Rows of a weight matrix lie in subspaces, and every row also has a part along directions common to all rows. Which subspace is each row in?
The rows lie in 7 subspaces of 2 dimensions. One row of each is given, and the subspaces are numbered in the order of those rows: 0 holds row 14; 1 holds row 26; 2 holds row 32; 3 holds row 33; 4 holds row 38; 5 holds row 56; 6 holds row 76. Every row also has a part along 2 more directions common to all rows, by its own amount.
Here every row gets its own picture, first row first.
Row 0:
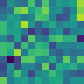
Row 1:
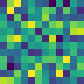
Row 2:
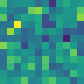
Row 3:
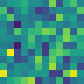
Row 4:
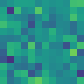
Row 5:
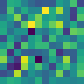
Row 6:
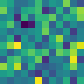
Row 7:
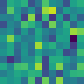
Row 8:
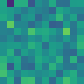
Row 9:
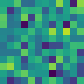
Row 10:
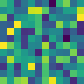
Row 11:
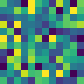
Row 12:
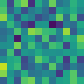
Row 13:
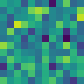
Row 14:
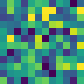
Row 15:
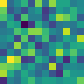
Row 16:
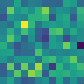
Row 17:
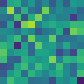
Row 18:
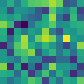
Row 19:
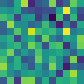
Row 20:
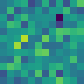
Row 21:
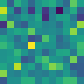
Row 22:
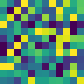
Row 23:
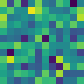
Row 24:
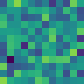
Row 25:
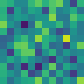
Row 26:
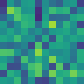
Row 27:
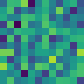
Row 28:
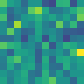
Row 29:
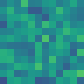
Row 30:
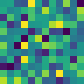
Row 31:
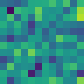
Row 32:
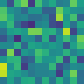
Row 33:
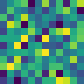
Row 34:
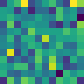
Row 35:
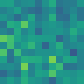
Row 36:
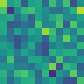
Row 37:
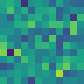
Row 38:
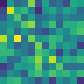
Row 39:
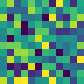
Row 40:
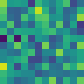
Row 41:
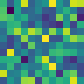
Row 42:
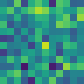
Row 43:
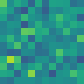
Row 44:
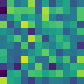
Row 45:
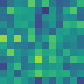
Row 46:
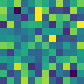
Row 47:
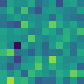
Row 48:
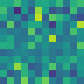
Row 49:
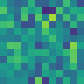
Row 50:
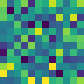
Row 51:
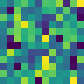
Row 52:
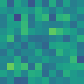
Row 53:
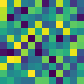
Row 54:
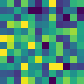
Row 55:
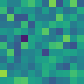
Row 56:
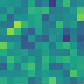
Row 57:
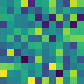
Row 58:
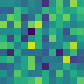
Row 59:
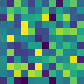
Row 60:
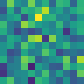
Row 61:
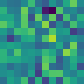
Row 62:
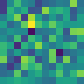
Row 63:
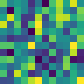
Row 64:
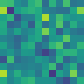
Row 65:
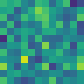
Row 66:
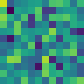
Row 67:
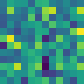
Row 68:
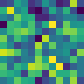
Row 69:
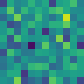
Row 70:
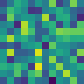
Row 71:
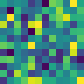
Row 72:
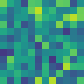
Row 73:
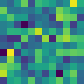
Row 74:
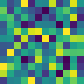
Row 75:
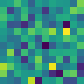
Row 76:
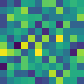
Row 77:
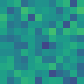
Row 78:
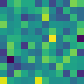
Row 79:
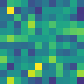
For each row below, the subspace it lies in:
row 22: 1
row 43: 6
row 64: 3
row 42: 2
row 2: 5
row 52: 5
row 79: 6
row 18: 5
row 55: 3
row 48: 1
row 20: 3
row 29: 6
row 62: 4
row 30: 3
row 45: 4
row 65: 4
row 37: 1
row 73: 2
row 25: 5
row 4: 6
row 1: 6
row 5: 4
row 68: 1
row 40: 4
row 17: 1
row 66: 0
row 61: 0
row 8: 2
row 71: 4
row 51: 0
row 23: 2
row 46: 1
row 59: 5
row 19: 2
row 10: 5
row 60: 1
